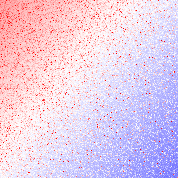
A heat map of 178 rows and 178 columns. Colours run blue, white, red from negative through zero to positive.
Values rise toward the top left. The bottom right is the ninth with the lowest average. Neither half mirrors the other. No regular stripes run through it. The top left is the ninth with the highest average. The texture is fine-grained noise.
